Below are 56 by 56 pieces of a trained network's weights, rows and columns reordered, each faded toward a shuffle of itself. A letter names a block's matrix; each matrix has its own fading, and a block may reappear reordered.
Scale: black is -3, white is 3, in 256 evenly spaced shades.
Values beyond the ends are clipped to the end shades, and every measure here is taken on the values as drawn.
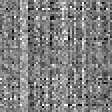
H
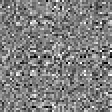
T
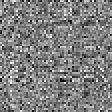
T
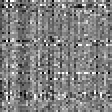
H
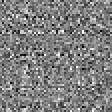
T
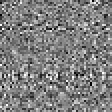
T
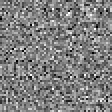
T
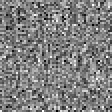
T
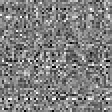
T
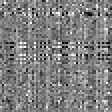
H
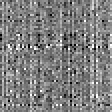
H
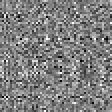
T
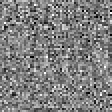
T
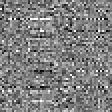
T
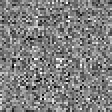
T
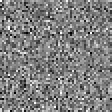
T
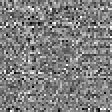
T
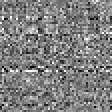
T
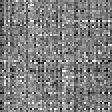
H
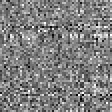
T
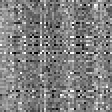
H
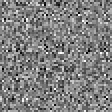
T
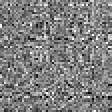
T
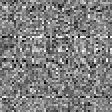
T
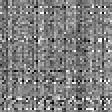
H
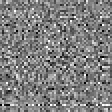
T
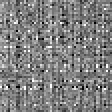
H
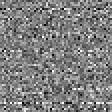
T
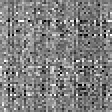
H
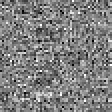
T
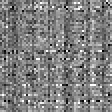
H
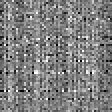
H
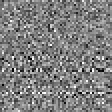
T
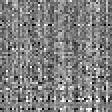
H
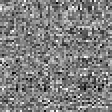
T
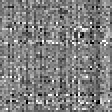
H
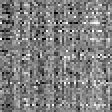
H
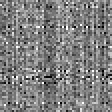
H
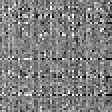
H
